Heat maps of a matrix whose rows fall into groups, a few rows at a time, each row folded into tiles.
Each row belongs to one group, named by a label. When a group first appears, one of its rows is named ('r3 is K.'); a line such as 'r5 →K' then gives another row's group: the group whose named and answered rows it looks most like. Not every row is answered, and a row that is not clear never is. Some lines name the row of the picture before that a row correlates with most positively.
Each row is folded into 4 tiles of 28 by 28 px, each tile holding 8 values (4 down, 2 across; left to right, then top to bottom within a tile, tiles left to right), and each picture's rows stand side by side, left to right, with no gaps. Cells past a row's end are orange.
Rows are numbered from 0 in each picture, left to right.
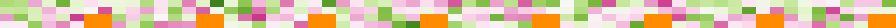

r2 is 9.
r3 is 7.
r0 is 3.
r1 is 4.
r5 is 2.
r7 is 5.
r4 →7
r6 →3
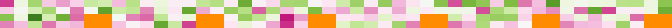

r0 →4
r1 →9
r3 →9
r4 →4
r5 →5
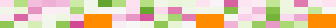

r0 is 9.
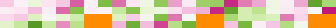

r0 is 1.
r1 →7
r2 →7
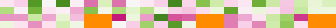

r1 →7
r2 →5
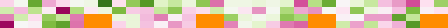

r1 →2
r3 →1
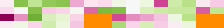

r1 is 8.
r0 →5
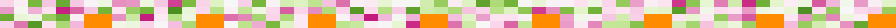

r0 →4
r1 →8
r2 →5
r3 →9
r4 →2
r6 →7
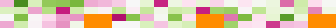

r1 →8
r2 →8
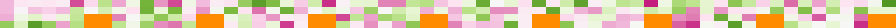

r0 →1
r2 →2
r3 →8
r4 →5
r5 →3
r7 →9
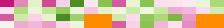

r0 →8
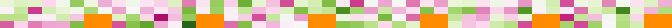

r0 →2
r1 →1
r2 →9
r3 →7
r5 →8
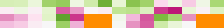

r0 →5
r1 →5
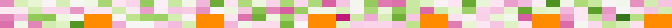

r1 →4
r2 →5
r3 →8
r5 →5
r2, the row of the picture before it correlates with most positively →1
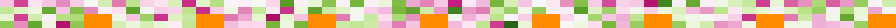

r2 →5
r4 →7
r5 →1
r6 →3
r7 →8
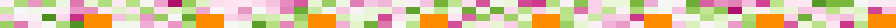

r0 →7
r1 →8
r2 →1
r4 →1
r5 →3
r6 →1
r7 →2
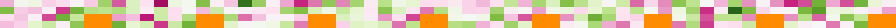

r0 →1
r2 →9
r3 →2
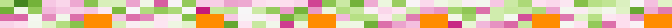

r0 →5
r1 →8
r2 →1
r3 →3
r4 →2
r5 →3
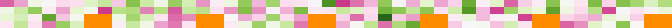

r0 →7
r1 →3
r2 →9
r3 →7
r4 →9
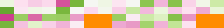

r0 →8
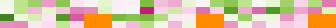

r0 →4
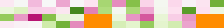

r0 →9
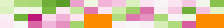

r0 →2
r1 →9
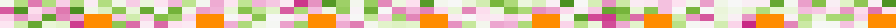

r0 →9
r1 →8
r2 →1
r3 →5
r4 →2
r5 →2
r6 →9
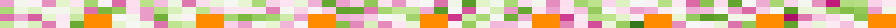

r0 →8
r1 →7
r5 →5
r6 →4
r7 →8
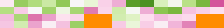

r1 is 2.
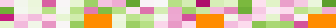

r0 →8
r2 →9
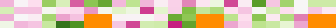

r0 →7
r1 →1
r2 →4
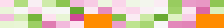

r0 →3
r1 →4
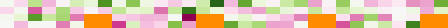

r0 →4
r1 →9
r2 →3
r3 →1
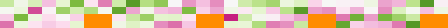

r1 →3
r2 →3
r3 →8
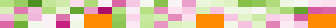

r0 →2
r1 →7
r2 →3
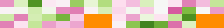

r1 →1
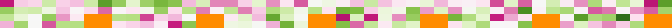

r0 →7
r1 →2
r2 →7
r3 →8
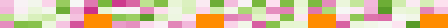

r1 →4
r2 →5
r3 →2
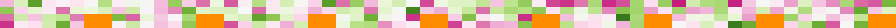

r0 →5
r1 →1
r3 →3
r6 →7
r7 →1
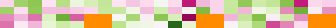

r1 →7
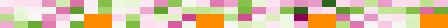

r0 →1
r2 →9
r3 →8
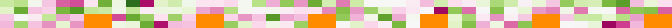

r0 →9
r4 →2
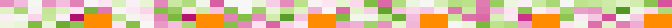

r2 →8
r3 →4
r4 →9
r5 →2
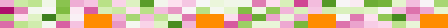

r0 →4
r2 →1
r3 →5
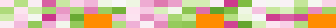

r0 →1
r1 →8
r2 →2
